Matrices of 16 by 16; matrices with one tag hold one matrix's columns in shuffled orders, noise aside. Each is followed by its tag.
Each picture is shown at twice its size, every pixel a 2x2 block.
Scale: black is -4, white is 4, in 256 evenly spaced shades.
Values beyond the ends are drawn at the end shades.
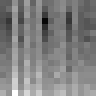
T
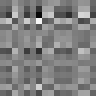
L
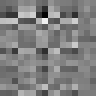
L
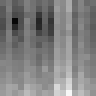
T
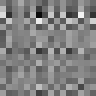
L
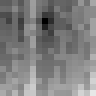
T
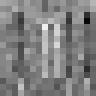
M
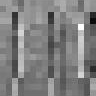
M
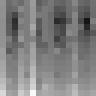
T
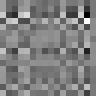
L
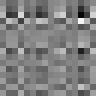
L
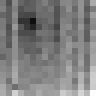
T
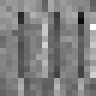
M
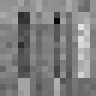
M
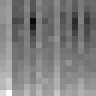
T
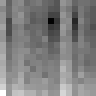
T
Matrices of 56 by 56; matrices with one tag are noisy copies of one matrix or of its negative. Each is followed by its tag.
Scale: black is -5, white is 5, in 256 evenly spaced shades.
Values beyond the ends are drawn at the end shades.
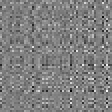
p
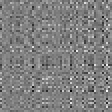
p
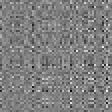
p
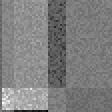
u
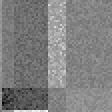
u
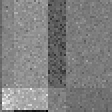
u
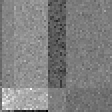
u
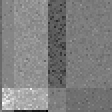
u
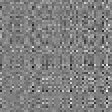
p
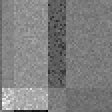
u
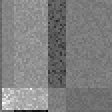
u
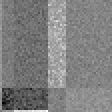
u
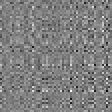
p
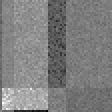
u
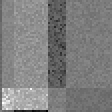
u
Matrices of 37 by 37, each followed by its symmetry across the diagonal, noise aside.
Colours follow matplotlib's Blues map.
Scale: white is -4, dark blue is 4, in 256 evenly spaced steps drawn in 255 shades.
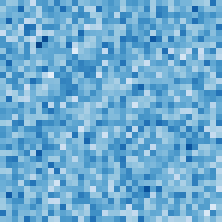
symmetric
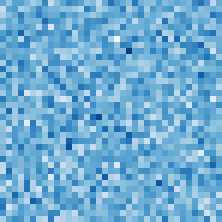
neither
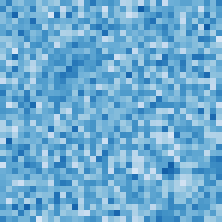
symmetric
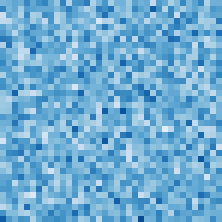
neither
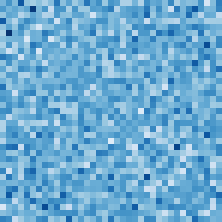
symmetric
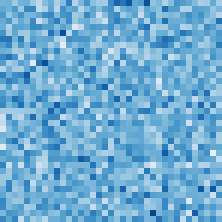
antisymmetric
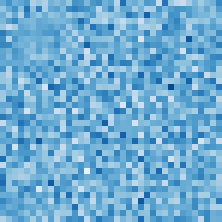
antisymmetric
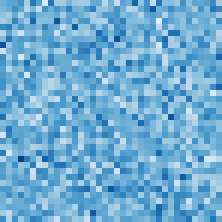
antisymmetric
